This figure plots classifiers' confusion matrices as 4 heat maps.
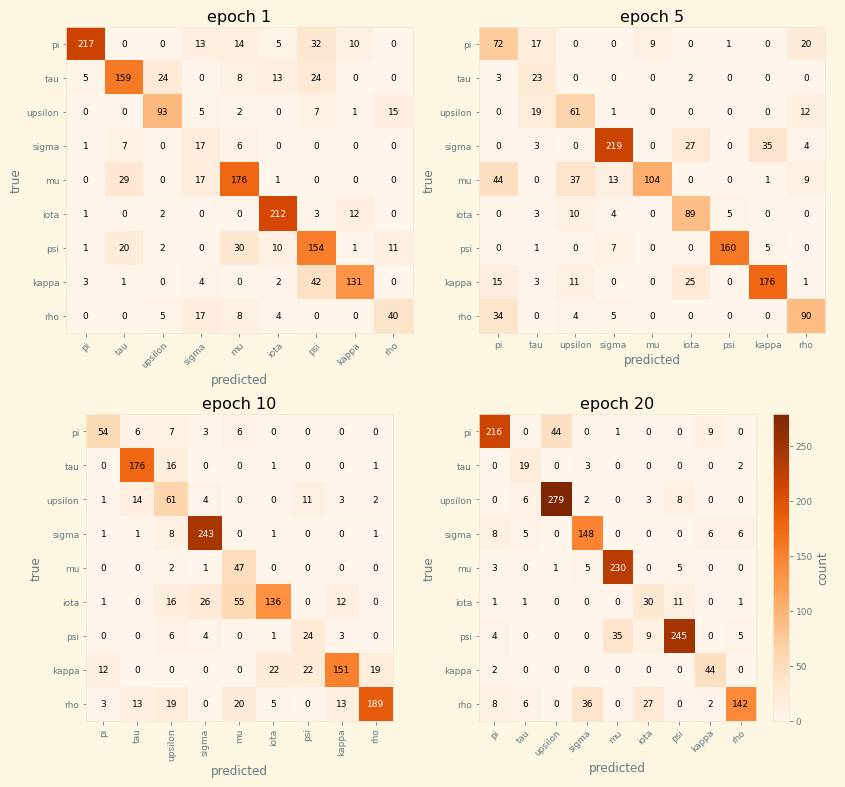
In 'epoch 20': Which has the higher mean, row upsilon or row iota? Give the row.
upsilon
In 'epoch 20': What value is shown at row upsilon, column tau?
6
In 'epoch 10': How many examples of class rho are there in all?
262
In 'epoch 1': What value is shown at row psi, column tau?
20
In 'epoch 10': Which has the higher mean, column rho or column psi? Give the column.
rho
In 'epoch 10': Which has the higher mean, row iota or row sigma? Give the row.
sigma
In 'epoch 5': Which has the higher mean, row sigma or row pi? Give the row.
sigma
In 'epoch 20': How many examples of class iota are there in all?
44
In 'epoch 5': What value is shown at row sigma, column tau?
3
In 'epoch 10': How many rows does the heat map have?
9
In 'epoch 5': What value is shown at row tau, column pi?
3
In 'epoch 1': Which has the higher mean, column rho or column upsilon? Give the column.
upsilon
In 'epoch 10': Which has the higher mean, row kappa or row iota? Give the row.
iota
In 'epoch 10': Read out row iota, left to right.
1 0 16 26 55 136 0 12 0
